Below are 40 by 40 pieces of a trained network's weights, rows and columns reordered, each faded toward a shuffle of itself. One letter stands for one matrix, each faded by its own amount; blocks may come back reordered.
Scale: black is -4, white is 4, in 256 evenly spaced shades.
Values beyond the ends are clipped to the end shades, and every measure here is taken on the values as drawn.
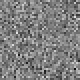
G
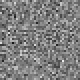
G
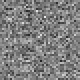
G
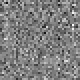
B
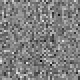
B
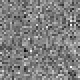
B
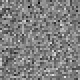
G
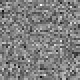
G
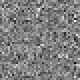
B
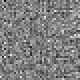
B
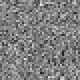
G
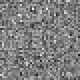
G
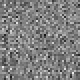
B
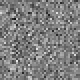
G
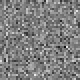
B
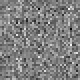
B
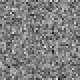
G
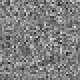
G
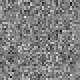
B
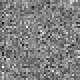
B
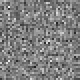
G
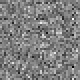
B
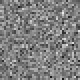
G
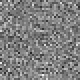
G
